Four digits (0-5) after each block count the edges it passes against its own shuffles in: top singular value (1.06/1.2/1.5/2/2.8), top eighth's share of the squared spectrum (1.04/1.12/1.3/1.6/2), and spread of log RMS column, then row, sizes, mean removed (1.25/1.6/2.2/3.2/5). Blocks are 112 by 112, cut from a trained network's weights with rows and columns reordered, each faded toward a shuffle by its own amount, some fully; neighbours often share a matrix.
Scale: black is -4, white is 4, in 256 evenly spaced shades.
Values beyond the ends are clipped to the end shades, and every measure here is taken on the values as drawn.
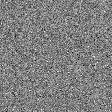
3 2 0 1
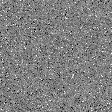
0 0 0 0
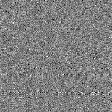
4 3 0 2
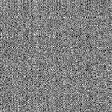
4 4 1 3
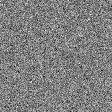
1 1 0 0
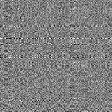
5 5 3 3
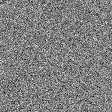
2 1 0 0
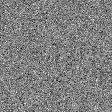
2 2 0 0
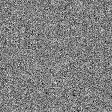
2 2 0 0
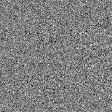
3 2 1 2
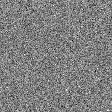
2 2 0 0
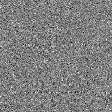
3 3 0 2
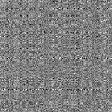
4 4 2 3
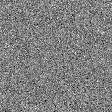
1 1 0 0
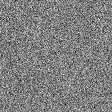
2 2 0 0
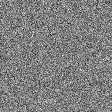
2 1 0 0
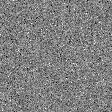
1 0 0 0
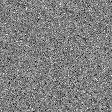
0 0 0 0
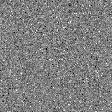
3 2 0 1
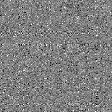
4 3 2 2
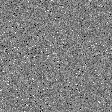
2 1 0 0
